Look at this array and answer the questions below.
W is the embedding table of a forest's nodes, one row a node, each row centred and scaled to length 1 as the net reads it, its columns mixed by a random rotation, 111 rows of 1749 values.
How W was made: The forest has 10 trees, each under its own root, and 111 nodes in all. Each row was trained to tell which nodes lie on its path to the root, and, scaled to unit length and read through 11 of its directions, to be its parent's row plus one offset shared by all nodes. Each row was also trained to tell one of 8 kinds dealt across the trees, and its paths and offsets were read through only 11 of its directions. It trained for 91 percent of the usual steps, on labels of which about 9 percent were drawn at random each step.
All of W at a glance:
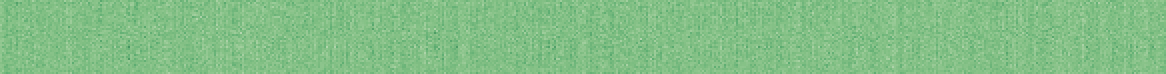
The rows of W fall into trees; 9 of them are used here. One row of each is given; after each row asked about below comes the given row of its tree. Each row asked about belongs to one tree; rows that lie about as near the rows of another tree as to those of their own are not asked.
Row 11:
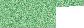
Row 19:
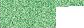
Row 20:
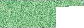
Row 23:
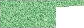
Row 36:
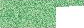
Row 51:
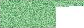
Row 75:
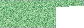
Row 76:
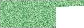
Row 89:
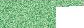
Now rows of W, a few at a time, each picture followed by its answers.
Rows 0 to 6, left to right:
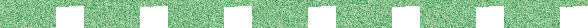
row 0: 20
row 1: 23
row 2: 89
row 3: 36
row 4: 76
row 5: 11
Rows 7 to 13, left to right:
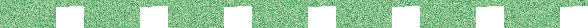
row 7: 36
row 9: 75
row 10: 89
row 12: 23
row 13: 36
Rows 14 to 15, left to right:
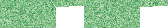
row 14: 11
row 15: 11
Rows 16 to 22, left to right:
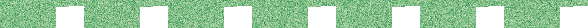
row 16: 51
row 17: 23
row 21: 19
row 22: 11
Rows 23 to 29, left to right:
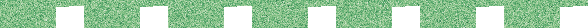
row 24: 76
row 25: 36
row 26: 51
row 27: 23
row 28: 11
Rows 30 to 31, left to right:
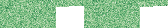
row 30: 89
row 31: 51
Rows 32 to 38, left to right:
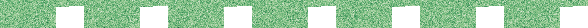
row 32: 11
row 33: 11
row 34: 51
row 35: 23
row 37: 19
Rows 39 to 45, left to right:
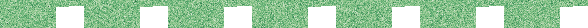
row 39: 76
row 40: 76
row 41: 51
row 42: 23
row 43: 20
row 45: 51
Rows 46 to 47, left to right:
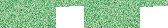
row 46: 89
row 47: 36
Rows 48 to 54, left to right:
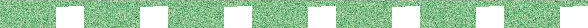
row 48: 76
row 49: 76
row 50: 51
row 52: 23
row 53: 36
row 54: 76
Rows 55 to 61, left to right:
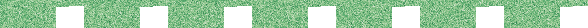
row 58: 76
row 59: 36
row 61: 89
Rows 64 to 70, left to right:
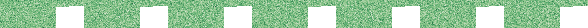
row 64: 51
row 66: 11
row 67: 23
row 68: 76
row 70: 23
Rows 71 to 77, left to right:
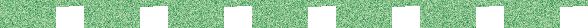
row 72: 75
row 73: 89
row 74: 51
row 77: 19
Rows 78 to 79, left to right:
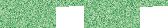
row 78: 51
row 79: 19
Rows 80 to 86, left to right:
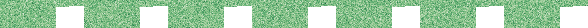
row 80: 51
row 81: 23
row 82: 19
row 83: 11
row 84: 23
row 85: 11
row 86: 76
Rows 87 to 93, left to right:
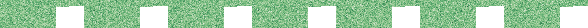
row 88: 89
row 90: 75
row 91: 51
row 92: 11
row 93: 76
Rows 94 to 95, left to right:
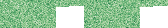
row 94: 23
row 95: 51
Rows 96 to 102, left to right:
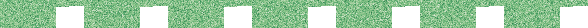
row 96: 11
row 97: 20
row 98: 89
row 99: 75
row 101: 11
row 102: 89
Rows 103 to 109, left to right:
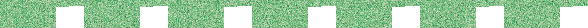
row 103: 76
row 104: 23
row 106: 36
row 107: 76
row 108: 11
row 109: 23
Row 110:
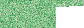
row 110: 51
